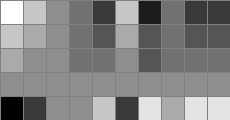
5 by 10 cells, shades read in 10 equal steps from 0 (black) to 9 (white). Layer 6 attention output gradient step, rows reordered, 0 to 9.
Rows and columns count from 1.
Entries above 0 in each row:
10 10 10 10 9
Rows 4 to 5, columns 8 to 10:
5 5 5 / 6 8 8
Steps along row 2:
down down down down up down up down same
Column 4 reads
4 4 4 5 5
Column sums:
27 25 25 22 21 25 20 23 22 22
